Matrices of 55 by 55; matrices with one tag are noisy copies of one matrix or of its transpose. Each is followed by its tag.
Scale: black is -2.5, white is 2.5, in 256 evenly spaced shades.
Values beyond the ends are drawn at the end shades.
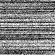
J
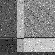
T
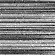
J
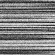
J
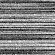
J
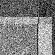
T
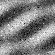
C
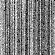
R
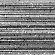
R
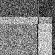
T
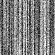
J
